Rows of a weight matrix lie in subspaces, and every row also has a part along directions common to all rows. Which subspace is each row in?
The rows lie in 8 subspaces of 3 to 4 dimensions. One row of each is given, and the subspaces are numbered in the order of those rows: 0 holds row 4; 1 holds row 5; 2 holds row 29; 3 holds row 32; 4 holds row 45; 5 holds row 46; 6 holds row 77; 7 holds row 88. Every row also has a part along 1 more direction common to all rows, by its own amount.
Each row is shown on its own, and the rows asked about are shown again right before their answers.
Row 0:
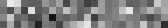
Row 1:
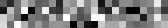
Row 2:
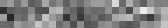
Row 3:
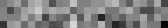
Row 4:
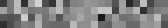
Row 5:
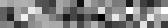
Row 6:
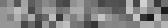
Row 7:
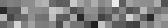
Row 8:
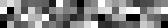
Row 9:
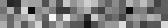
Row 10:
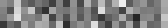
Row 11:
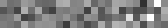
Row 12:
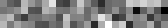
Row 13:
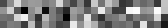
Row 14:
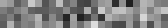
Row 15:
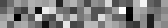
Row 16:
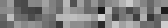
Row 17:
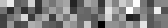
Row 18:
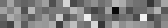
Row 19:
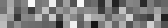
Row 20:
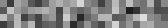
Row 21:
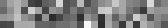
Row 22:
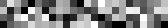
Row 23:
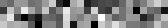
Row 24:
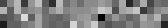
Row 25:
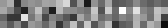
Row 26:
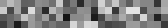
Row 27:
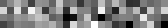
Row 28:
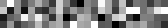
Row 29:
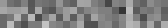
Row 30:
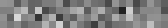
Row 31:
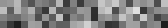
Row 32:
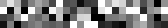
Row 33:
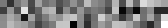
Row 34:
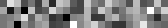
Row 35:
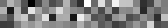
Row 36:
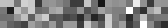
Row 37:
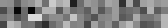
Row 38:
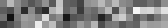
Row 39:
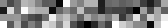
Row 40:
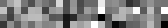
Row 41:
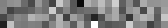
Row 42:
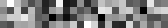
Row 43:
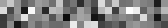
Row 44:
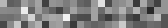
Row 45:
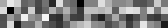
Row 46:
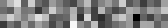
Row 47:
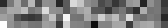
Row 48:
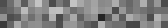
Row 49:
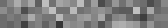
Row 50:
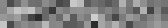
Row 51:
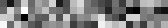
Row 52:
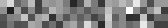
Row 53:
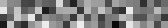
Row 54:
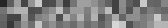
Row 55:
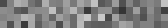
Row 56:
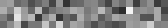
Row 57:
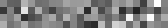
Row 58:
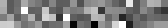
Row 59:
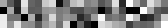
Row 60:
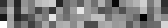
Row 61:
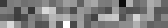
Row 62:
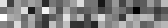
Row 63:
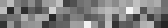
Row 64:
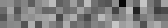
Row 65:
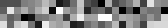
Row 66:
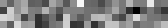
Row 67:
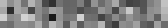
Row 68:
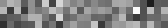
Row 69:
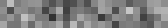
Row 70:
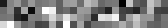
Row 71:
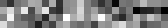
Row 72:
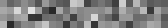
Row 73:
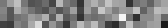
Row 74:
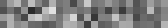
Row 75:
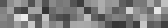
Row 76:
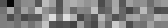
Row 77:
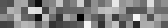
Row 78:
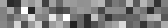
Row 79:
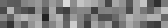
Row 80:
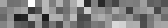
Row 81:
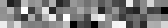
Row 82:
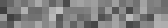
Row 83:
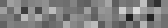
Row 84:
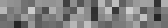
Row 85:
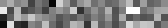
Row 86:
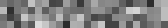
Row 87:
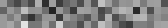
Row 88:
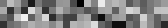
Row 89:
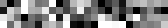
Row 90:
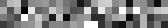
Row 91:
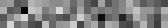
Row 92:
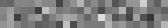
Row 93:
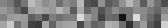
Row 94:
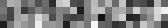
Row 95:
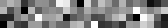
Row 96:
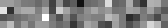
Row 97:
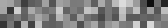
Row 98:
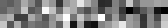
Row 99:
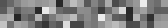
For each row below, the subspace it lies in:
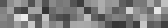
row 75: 7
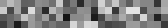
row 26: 3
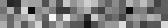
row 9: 4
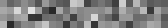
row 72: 5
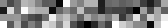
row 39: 1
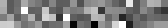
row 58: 4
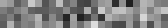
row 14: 7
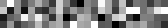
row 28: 6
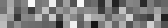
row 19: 5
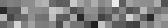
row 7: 0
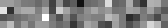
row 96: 4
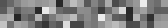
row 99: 2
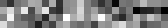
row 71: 0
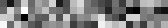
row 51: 1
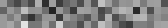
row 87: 7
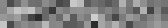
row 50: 5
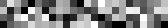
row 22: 7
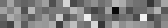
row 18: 1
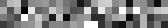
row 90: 2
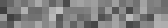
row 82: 0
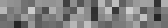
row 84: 3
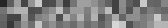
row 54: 0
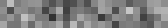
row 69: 6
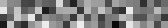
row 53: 2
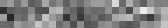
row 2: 0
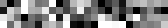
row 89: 1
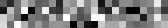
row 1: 3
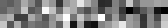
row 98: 7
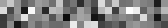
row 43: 3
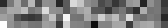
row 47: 5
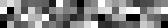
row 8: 4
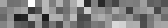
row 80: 7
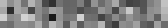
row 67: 6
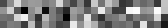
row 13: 7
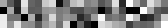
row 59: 0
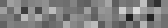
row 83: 2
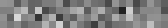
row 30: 2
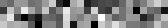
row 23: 4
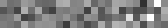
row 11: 2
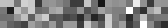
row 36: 1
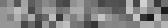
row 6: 2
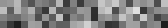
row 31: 3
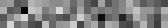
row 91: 3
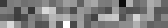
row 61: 5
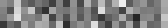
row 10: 5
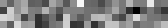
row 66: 6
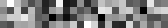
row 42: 6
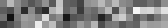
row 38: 0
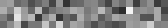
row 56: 2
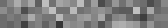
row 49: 7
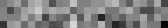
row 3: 0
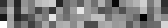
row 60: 6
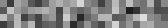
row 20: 6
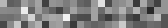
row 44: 4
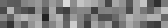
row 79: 4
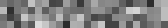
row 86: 6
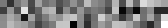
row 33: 5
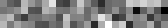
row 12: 1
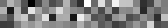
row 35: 7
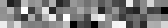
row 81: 4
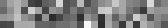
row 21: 6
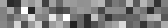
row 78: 4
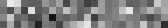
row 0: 4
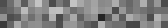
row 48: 0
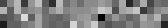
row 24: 0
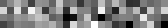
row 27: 1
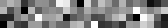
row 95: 6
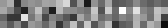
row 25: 5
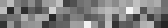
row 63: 1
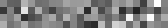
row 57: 2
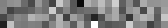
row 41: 5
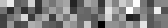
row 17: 1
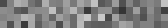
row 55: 7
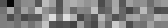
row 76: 6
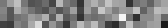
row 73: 3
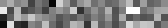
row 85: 2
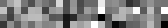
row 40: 1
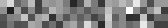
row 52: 1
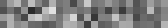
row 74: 5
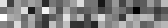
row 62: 6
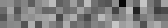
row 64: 3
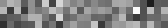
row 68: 7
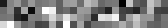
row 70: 5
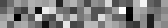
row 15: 2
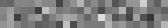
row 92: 2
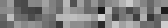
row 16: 1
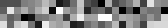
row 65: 4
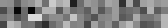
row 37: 5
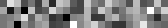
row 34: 4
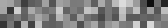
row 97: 7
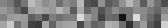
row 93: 3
